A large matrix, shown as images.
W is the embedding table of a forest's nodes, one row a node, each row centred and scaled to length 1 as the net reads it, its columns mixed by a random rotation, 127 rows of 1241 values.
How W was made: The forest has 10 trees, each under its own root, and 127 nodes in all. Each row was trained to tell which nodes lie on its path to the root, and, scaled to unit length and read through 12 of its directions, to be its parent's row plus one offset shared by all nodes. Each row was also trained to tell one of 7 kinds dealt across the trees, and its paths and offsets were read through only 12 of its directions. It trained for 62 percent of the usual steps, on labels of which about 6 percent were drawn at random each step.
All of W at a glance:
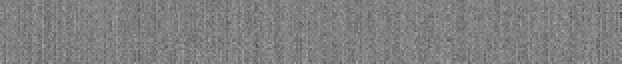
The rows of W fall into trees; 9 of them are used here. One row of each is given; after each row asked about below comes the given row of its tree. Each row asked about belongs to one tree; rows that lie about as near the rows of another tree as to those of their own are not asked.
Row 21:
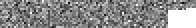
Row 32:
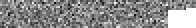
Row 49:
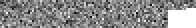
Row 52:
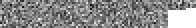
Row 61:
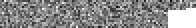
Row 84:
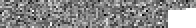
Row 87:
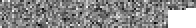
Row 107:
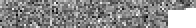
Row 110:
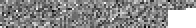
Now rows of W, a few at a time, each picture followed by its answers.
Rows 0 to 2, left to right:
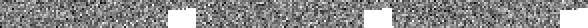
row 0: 49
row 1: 21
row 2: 87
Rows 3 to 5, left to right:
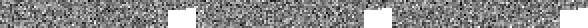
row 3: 52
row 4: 49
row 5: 32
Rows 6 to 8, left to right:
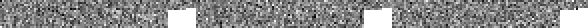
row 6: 87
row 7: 61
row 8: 21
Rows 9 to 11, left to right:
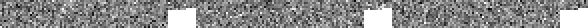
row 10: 49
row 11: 87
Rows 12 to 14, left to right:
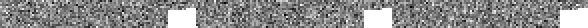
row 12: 21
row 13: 87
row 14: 32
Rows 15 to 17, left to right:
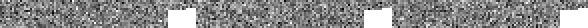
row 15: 87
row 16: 52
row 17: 110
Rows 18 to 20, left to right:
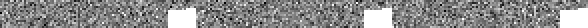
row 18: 49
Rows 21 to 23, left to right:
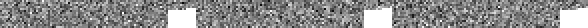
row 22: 32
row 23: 32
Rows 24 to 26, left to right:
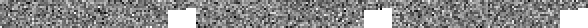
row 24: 107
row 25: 52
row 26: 21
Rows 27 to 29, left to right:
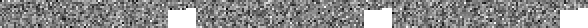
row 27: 87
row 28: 107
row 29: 49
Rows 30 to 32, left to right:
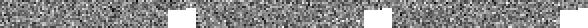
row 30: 61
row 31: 21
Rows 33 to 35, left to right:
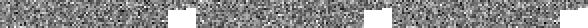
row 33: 21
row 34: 52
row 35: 32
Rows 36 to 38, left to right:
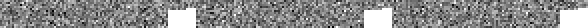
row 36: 110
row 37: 84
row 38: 61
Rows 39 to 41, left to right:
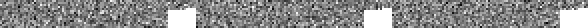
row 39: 32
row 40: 61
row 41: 32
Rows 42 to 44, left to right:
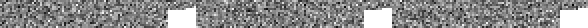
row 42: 32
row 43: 110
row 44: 52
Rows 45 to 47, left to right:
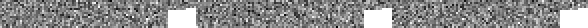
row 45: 52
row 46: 87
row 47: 84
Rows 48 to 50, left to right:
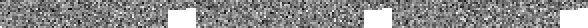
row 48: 110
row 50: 84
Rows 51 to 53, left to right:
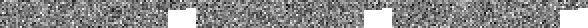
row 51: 61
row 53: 107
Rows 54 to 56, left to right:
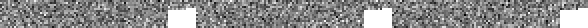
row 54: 21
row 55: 21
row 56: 87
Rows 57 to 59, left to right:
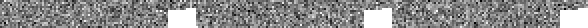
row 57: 61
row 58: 87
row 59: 52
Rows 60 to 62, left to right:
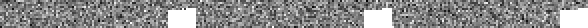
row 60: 49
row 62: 87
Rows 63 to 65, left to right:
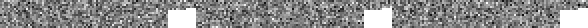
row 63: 21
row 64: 32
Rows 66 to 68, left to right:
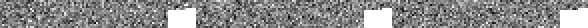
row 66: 84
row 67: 110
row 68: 107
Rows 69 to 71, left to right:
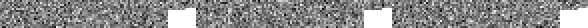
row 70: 87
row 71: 32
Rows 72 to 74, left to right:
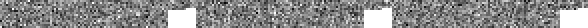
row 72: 107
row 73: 32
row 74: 32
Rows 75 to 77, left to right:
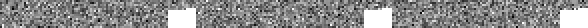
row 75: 49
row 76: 61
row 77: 49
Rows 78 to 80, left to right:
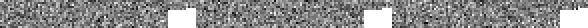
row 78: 84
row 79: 52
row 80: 61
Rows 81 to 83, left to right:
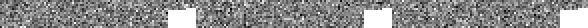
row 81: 49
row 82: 21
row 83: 61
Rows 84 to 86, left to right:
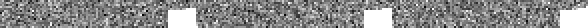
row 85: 87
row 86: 32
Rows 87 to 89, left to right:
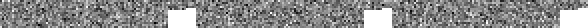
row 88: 107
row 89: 52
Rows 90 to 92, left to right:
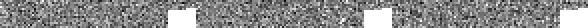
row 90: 21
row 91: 61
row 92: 21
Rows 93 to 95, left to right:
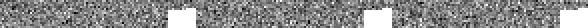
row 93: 49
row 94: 52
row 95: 21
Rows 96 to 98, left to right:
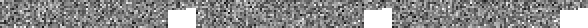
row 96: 84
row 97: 84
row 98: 84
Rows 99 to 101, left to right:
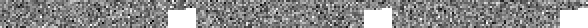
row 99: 107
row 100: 32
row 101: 52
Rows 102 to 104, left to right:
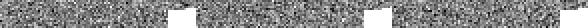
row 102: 110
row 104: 110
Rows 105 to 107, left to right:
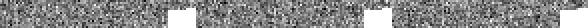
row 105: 61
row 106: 32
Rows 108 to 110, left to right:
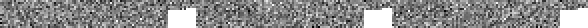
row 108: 21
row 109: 110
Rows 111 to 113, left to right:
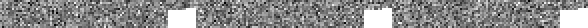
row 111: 52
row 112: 21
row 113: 32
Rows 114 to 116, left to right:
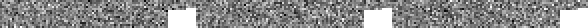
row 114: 61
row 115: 107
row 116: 110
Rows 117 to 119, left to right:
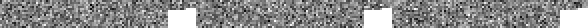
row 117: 52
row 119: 52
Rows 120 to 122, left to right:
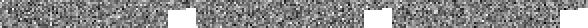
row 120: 87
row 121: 107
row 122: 52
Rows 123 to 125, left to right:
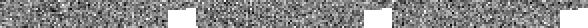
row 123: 110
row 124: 87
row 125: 84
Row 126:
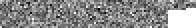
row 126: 107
